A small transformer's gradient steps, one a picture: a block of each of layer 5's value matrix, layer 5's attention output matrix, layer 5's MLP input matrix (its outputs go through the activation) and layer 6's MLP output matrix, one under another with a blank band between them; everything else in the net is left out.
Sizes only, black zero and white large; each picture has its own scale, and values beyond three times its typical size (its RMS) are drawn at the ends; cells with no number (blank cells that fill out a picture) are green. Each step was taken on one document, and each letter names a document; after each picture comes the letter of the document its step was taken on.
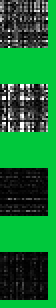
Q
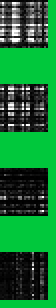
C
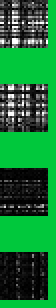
C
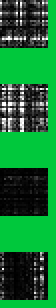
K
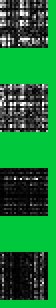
K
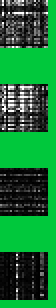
C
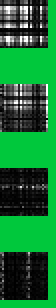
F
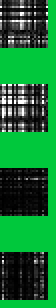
K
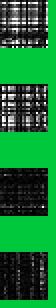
C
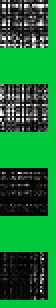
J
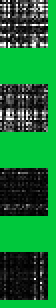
J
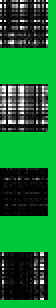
K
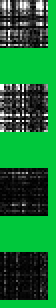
J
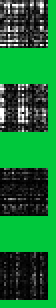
J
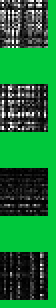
C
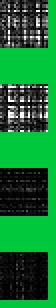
Q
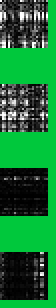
K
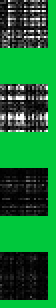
Q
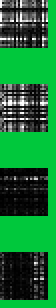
K
